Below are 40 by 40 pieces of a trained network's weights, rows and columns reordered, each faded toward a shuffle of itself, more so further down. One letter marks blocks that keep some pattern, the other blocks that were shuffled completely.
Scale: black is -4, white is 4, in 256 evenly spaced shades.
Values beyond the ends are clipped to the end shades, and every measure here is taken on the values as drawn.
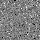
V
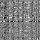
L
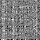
L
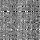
L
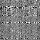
L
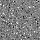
V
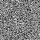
V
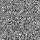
L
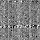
L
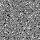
V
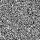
V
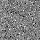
V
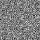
L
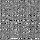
L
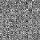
L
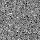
V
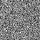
V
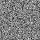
V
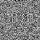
L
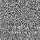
L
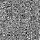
L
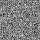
L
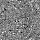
V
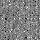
L
